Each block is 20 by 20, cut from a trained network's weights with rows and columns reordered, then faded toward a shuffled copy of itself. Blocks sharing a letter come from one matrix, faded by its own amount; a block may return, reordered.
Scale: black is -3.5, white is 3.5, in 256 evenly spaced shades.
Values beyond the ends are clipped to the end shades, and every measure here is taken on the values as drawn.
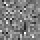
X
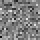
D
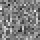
D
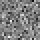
D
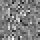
X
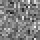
D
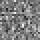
X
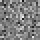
D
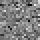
X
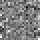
X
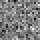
D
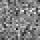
D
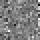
X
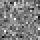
X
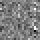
X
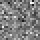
D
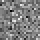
D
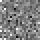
X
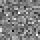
D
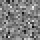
D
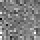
X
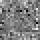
X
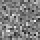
D
